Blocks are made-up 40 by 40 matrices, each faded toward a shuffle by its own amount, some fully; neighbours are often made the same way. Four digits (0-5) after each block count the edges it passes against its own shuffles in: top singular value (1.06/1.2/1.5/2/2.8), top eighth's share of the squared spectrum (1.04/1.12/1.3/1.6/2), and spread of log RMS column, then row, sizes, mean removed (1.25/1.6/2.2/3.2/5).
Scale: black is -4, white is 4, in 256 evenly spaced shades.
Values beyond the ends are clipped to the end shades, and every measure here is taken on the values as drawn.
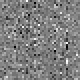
1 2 2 0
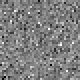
0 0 0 0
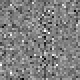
1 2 2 0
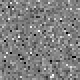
0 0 0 0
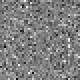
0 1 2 0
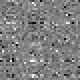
4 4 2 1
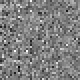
1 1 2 0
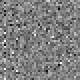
2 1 2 0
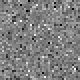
0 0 0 0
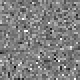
0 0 0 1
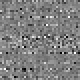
2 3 0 3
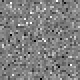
0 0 0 1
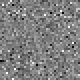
0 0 0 0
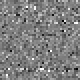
2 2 0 2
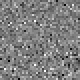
0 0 0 1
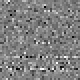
2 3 0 2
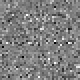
1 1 0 2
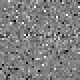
1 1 0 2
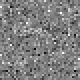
0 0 0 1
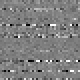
2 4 0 3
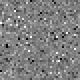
0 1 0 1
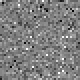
0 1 0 0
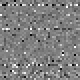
2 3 0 2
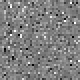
0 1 0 0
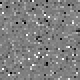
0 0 0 0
